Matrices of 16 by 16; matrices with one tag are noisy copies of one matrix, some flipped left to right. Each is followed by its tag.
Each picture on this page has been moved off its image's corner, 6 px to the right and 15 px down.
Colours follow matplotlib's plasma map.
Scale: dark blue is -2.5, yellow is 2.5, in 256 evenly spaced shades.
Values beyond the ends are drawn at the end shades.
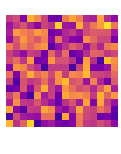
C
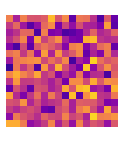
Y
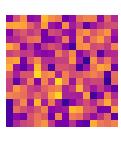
C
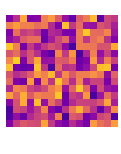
C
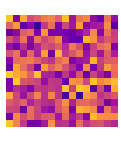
Y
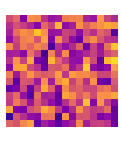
C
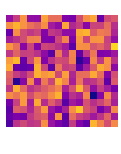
C
